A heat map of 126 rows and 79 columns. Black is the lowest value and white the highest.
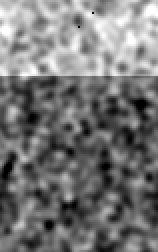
Stripes: none. Seam: horizontal, 30% of the way down, the top part higher. Ninth with the highest average: top right. Lone odd cells: 2, each lower than its neighbours.
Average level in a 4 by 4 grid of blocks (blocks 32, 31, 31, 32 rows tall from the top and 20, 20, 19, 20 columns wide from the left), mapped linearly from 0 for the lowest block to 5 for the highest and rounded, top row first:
4 4 4 5
1 1 1 1
1 1 0 0
1 0 1 0
